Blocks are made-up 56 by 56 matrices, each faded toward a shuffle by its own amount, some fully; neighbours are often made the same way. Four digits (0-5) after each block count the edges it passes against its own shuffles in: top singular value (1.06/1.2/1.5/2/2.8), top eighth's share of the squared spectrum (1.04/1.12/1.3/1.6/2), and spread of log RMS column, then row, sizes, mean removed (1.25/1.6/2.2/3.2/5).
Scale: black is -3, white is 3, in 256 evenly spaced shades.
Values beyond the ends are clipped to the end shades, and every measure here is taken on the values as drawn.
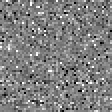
1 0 0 1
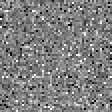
1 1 0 1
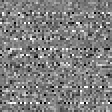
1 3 0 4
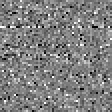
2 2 0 2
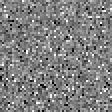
0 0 0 0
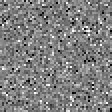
0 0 0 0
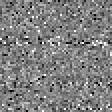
2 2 0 2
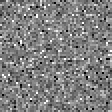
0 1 0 0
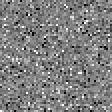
0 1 0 0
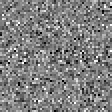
0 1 0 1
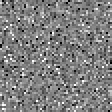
0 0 0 0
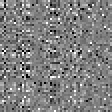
4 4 2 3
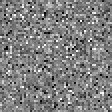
3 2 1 1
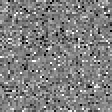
2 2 0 2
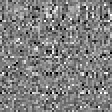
4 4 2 2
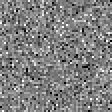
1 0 0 0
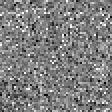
2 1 0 0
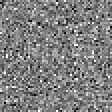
2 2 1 0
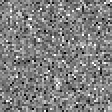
0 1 0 0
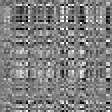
5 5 4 4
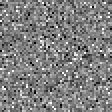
2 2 0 0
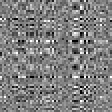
5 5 3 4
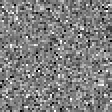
1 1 0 0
